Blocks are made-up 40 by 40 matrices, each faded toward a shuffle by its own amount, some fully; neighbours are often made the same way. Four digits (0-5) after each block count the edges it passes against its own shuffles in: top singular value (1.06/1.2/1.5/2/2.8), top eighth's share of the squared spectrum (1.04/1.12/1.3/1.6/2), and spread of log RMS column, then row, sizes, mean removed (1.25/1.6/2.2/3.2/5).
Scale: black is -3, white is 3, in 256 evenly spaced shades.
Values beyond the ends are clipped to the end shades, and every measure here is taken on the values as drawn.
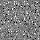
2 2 1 0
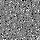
0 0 0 0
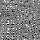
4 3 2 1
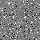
2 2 0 0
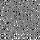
3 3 1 2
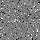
1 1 0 0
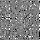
3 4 2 2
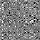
3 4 2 2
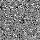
1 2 0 2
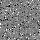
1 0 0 0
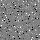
0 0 0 0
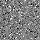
2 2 0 0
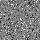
0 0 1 0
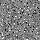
0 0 0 0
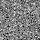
0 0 0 0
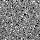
0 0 0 0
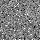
0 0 0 0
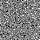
0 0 0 1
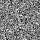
0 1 0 0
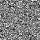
2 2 0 1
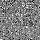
2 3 0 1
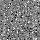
2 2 0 0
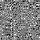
3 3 1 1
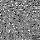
2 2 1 0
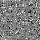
2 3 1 0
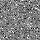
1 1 0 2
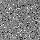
0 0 0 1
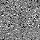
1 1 0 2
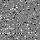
3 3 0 1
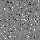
2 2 0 1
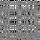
4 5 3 3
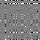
4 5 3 3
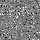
0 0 0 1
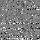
1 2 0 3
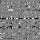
3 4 1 3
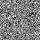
1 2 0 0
